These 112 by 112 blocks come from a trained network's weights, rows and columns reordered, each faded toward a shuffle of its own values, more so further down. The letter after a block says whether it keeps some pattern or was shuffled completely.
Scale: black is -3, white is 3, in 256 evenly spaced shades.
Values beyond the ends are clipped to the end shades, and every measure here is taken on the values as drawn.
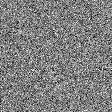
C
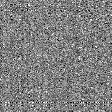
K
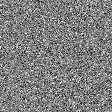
C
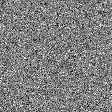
C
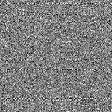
K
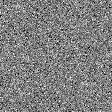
C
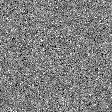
C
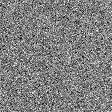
C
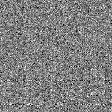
K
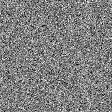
C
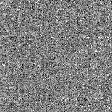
K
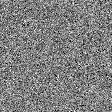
C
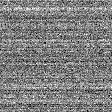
K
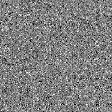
K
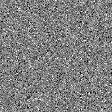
K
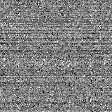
K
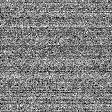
K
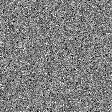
C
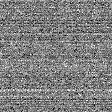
K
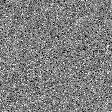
C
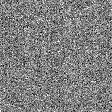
K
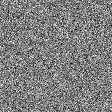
C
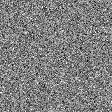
C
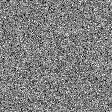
C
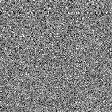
K
